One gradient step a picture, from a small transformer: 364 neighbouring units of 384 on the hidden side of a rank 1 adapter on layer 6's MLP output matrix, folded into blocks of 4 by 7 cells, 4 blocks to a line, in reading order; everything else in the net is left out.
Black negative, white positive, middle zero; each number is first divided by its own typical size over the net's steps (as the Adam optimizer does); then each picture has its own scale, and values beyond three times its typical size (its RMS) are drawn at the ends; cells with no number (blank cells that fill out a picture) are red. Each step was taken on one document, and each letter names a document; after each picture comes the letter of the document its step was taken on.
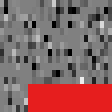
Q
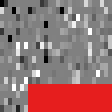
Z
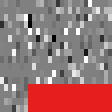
Q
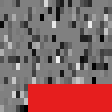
Q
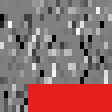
Q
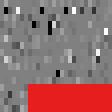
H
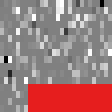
Z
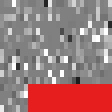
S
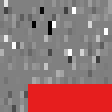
H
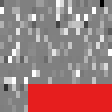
Z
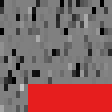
Z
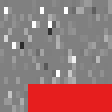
H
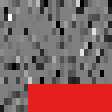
S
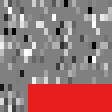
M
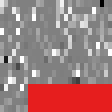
Z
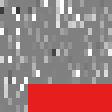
Z
